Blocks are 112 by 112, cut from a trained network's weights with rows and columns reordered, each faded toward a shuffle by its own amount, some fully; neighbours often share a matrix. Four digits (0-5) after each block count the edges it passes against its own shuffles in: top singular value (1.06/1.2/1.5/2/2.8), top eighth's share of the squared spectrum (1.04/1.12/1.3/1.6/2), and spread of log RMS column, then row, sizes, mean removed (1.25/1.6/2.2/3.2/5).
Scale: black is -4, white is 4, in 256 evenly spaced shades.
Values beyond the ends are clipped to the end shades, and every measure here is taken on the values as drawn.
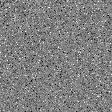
0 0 0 0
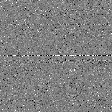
4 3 0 2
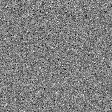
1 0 0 0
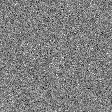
0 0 0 0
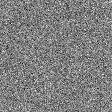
0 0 0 0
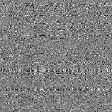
4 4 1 3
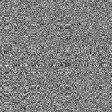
5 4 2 3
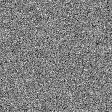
0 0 0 0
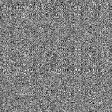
4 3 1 3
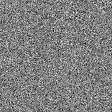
1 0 0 0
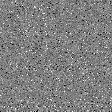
3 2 0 1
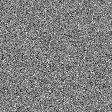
0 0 0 0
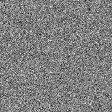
2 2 1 0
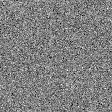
1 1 0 0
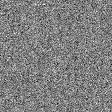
2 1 0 1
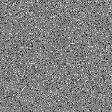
3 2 0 2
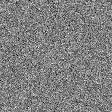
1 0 0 0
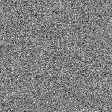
3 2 0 1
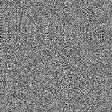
4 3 2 2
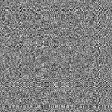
5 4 2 3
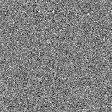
3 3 1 1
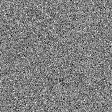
1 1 0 0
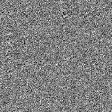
3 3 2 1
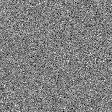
2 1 0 0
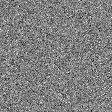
1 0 0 0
